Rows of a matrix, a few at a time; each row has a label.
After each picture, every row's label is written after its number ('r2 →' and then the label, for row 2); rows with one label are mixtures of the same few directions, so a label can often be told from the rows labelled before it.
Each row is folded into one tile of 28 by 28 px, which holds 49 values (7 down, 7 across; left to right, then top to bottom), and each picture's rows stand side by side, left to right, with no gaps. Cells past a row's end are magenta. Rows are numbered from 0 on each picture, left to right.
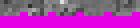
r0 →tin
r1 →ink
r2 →tin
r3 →ink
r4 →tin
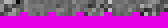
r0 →tin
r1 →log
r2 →ink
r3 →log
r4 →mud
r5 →ink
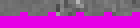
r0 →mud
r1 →tin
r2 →mud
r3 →mud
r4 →mud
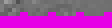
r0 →tin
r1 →tin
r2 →log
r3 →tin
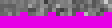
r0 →log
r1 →ink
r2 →ink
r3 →mud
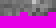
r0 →log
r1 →tin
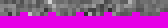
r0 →log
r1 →mud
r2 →log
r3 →ink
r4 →tin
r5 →mud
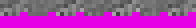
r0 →ink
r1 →mud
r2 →ink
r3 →ink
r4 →ink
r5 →ink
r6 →ink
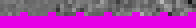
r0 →log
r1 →ink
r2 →mud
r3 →tin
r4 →tin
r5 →mud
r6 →mud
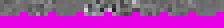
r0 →tin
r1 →log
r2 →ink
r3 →mud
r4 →mud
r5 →log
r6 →mud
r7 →tin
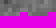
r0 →tin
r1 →tin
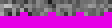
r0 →log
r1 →mud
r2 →log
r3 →log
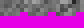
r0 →log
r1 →tin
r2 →tin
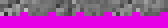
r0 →ink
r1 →tin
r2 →ink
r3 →log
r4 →ink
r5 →tin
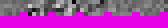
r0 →log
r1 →ink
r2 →ink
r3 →tin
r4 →mud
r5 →log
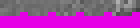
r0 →ink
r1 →log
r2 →log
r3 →ink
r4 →tin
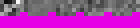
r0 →tin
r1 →tin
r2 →mud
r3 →tin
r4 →log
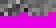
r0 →ink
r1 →ink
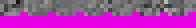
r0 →tin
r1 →tin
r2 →ink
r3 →log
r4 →ink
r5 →log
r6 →ink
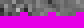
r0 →mud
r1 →mud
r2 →mud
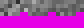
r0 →ink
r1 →tin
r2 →ink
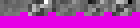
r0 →tin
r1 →tin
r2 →tin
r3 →tin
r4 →tin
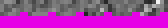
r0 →tin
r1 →tin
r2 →tin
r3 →mud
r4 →mud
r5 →tin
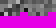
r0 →ink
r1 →log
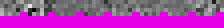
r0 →mud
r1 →ink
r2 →ink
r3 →mud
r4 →mud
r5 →ink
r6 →mud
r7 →ink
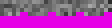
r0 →log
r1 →tin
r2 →log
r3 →log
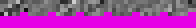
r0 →ink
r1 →tin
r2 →tin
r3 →tin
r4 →mud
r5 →ink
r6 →mud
